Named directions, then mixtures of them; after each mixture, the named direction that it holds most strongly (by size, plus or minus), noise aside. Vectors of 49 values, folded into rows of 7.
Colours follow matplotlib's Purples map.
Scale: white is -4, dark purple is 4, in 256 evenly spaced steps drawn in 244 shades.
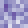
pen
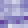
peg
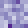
pen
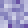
pen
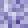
pen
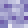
peg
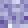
peg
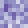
pen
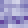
peg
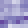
peg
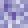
pen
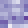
peg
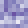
pen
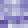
peg
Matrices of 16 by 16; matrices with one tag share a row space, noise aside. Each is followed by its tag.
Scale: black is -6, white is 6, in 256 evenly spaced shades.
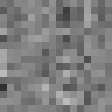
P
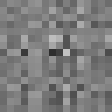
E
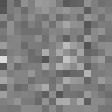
P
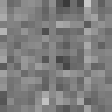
P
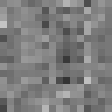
P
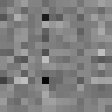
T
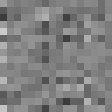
P
